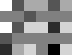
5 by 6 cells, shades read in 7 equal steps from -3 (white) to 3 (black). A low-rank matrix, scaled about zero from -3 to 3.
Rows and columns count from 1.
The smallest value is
-3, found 2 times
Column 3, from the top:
-1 1 -2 0 -2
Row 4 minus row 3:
4 -1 2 2 -2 2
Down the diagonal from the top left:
-3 0 -2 0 3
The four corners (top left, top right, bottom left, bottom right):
-3 -1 2 -2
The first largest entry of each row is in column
2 3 5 1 5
